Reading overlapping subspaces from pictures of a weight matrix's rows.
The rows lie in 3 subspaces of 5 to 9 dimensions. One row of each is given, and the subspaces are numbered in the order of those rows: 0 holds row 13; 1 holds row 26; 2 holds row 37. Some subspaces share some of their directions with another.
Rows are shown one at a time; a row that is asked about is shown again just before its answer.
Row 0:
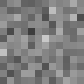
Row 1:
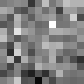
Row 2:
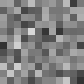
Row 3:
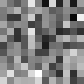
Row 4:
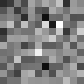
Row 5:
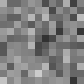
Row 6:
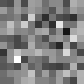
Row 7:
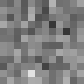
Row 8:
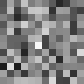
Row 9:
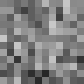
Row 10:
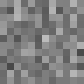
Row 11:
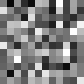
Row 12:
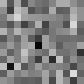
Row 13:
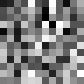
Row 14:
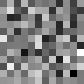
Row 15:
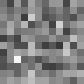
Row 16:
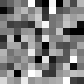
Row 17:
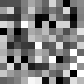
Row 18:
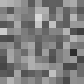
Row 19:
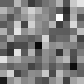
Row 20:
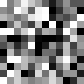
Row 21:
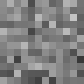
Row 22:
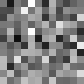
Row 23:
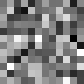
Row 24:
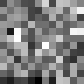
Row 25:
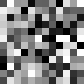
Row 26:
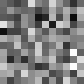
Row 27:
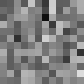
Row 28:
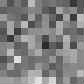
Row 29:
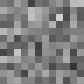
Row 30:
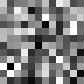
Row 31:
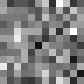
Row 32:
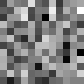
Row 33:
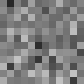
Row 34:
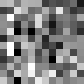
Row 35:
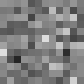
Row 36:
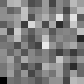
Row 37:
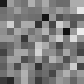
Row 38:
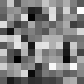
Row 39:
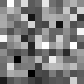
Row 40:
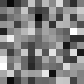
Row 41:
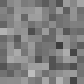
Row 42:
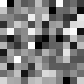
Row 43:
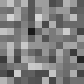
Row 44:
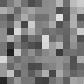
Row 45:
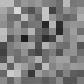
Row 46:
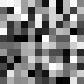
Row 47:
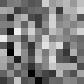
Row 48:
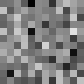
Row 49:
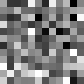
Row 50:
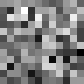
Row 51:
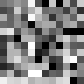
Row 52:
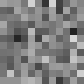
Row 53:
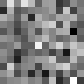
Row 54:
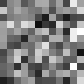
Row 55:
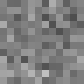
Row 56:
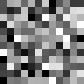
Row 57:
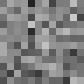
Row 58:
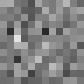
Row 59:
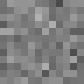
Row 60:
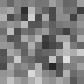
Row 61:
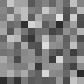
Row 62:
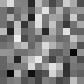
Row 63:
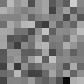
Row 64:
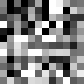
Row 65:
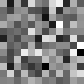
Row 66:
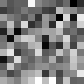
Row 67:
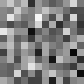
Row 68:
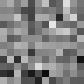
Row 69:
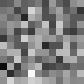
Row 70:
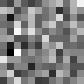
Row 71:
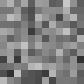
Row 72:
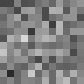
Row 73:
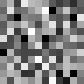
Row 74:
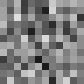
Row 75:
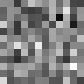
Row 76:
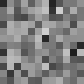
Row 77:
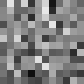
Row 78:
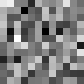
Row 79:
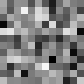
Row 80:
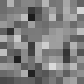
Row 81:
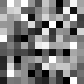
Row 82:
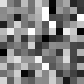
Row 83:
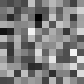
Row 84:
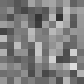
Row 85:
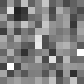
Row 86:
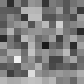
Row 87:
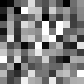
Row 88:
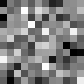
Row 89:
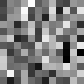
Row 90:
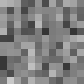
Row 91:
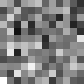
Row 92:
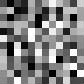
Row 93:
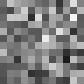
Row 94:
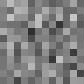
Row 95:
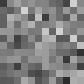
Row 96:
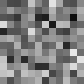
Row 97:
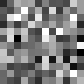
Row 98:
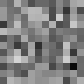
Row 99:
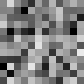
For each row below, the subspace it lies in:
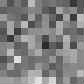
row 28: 1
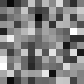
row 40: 0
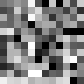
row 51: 2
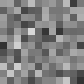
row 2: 2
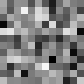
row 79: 2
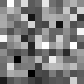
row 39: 0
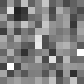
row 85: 2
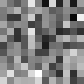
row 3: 2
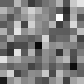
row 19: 1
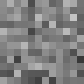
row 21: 1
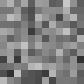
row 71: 1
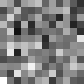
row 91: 1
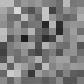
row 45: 2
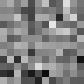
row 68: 1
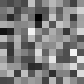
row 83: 1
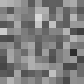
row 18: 0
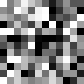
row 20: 0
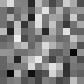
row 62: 0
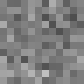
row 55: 1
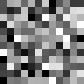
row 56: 1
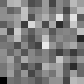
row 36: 1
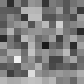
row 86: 0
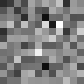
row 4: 2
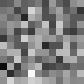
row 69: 0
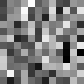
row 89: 0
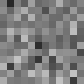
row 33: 0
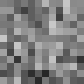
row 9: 1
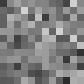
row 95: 2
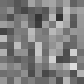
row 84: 1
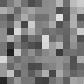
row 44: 1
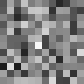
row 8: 0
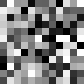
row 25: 2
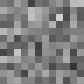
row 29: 1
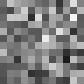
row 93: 0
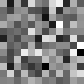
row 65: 2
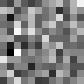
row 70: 1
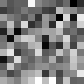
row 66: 1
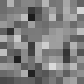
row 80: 1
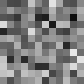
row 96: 1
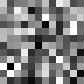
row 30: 0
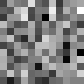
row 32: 2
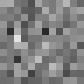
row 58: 0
